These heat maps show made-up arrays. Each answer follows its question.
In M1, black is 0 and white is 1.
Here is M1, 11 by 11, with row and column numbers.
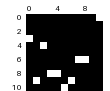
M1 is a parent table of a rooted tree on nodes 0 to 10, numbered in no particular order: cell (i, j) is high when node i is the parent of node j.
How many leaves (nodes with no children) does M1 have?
4
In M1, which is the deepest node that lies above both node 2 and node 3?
8
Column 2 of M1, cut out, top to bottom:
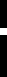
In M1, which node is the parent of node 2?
4
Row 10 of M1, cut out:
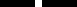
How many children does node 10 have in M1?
1
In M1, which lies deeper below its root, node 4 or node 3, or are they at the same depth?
the same depth
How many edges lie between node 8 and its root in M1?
2
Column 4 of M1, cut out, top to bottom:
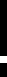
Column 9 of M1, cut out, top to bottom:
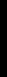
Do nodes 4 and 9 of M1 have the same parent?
no
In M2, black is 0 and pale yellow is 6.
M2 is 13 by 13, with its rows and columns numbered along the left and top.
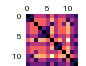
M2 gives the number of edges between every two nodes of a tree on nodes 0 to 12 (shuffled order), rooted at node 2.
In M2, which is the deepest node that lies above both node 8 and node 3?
12
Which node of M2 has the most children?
12
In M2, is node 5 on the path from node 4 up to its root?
yes
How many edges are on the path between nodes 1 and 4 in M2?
4
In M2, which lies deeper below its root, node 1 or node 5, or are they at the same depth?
node 1
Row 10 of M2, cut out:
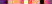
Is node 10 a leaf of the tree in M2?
yes
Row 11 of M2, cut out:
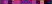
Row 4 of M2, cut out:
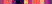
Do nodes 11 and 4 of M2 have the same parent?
no
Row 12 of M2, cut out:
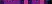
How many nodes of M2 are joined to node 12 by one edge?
4
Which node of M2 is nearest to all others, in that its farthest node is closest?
12
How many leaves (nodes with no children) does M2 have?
6
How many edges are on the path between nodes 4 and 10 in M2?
5
